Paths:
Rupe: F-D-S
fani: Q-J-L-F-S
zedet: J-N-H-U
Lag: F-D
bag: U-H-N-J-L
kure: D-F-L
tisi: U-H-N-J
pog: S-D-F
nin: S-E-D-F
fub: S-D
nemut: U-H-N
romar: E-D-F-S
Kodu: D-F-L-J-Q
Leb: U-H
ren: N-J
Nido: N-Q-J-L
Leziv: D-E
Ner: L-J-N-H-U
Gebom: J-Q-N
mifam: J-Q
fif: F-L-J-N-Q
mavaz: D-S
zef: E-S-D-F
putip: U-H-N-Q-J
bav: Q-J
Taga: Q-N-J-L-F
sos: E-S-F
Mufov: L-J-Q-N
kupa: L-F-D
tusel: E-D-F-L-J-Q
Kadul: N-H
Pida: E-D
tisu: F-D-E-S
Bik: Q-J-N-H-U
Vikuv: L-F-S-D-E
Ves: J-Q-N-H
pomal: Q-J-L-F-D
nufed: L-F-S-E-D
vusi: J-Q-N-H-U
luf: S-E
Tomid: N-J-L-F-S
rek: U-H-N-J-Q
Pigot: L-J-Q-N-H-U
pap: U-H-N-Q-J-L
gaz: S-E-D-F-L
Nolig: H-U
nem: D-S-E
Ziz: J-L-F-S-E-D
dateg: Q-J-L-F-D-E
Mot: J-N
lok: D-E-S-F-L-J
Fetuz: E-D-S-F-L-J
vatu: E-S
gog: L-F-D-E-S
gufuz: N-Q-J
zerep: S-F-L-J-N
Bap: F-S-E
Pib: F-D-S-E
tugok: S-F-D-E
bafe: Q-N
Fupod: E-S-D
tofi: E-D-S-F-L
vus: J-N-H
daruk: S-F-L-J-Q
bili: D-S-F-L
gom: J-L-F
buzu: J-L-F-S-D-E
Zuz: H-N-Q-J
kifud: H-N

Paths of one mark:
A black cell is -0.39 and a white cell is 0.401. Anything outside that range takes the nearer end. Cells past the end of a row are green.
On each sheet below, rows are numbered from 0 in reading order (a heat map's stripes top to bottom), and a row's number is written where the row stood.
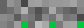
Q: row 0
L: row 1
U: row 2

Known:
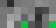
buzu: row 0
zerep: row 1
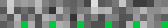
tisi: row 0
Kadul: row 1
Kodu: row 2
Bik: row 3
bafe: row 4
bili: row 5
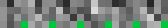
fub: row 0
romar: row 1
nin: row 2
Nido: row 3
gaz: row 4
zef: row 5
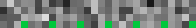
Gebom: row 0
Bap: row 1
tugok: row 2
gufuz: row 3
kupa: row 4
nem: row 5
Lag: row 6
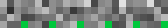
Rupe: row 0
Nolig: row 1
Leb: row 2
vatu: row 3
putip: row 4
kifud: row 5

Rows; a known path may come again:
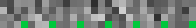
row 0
pog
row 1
sos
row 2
luf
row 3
Pib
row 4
ren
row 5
tusel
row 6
daruk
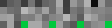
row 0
dateg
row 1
Leziv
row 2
tisu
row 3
Fupod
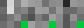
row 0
bag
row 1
mifam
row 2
fub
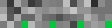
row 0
nufed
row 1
bili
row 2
Nolig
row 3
Pida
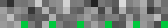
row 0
tofi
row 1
Gebom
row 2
rek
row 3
lok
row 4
putip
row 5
Lag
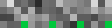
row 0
kifud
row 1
tugok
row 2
Tomid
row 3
Ner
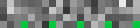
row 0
Nido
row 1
pomal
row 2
Rupe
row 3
Vikuv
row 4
Pigot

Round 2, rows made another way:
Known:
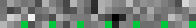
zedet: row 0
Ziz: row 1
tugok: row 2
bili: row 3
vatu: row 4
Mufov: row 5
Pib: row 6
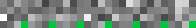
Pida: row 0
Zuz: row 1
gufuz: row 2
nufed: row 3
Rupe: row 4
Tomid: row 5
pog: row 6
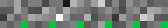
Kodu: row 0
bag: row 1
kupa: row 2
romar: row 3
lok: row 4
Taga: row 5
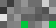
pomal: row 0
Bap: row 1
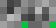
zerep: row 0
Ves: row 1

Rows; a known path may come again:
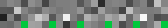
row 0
kure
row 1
fif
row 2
ren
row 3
putip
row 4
tisi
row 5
nufed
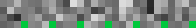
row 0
Gebom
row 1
luf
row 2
Rupe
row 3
zedet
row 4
pog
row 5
bili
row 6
vusi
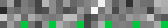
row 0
Nido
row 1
tugok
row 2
Bik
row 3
Fupod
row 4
bav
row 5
nem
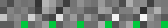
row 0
dateg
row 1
tofi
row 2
pomal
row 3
gaz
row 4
Ziz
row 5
gom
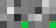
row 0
bafe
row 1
mavaz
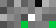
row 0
Tomid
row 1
kupa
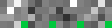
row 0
fub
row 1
fani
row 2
mifam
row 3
Vikuv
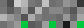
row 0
Pib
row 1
buzu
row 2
Leziv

